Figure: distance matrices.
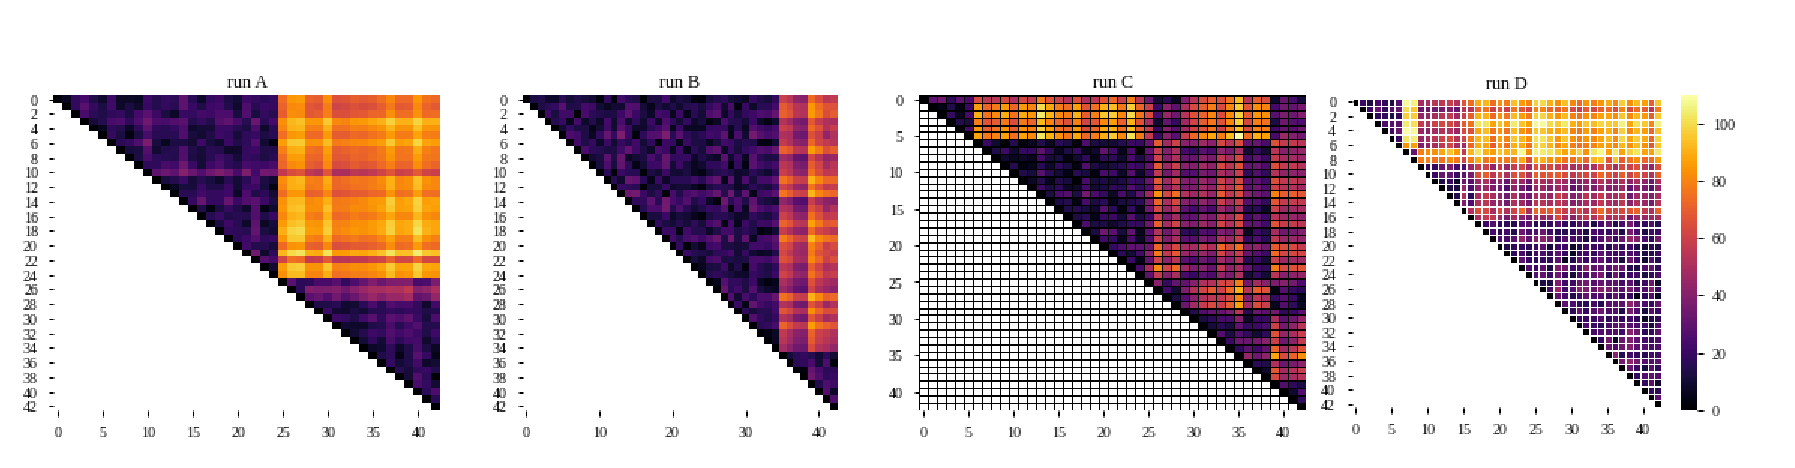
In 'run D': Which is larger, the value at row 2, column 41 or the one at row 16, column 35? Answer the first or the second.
the first
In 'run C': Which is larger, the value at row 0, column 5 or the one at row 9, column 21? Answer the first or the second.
the first
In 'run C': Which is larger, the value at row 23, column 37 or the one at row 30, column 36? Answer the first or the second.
the first
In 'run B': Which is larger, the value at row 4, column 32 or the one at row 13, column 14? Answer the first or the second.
the second
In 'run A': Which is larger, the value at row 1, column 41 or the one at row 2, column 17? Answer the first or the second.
the first
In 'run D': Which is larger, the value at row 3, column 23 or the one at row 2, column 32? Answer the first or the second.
the first
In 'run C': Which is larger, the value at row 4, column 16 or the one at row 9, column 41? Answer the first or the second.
the first
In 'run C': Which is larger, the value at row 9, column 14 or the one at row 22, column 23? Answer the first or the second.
the second
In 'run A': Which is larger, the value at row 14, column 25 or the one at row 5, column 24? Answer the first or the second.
the first
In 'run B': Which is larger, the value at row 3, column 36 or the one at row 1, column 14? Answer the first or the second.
the first
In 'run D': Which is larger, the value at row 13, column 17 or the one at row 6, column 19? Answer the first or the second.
the second
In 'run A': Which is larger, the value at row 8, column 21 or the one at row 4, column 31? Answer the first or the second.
the second
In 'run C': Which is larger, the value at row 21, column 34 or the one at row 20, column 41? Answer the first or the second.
the second
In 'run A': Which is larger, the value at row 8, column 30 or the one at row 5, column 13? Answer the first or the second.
the first
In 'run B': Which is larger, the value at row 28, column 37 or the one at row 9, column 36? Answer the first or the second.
the second
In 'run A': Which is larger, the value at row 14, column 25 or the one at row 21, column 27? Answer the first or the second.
the second
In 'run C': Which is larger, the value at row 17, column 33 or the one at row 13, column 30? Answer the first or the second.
the first
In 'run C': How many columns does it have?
43
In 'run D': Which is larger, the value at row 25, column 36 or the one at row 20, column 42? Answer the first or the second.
the first
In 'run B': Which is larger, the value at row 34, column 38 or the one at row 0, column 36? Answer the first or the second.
the second
